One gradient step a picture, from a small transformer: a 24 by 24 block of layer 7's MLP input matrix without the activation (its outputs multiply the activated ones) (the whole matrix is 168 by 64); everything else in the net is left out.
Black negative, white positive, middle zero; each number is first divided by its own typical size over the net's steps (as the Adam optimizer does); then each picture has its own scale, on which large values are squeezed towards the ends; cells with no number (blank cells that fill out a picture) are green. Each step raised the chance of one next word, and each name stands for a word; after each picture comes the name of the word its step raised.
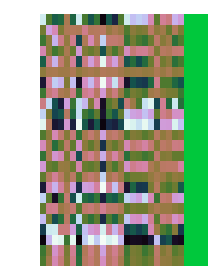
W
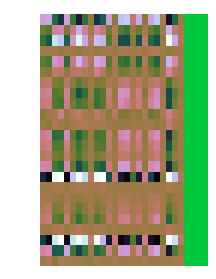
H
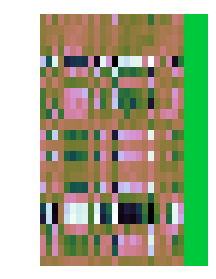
H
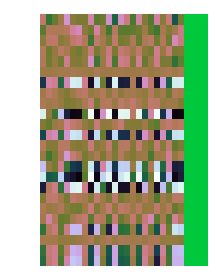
W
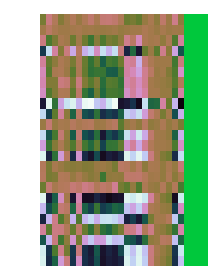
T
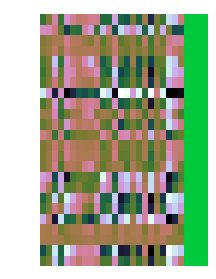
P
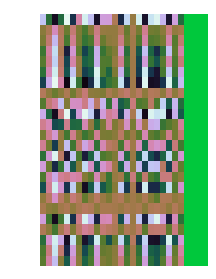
W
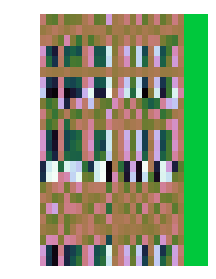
T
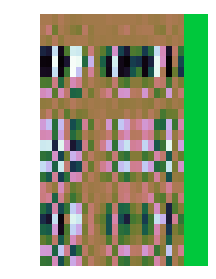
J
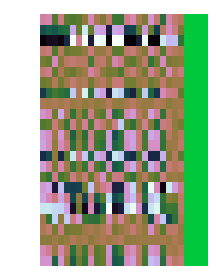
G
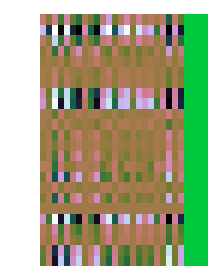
P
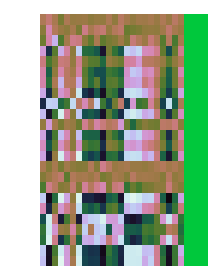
T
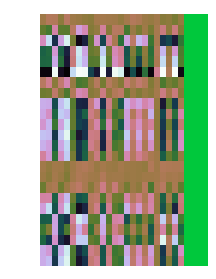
T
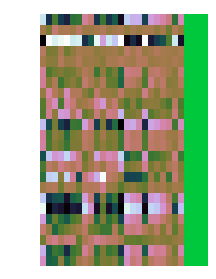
G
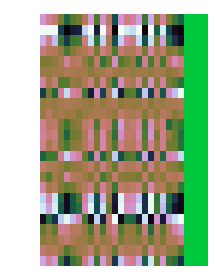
G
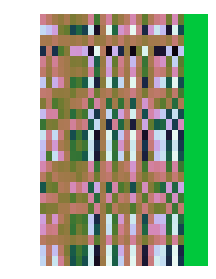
T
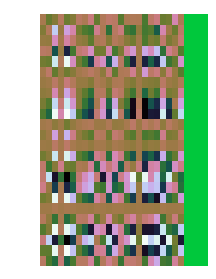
P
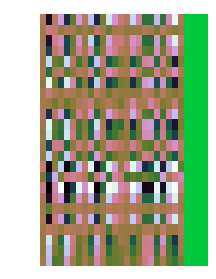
W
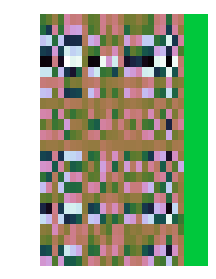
P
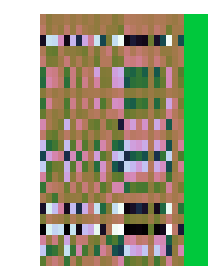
J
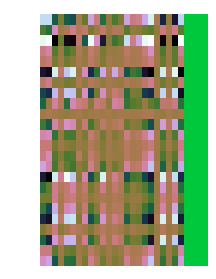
H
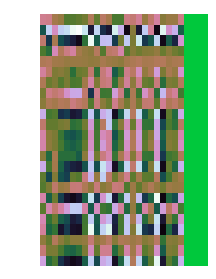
G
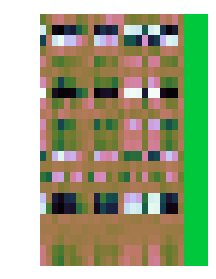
G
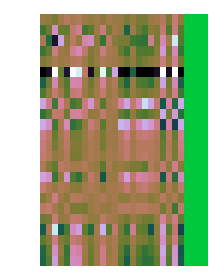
P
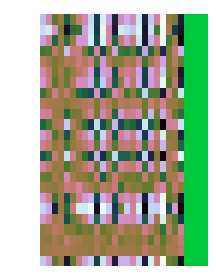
G
